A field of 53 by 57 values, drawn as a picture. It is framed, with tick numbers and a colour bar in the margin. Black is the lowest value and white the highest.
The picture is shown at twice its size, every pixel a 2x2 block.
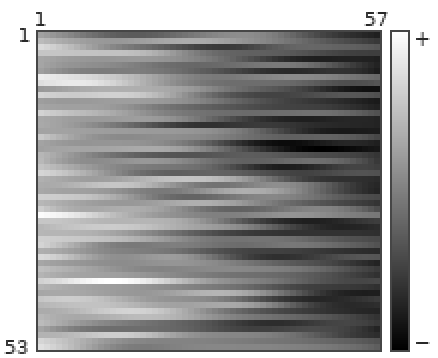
Streaks run across, left to right. On average the colour sits 50% of the way up the scale. The field climbs toward the left.
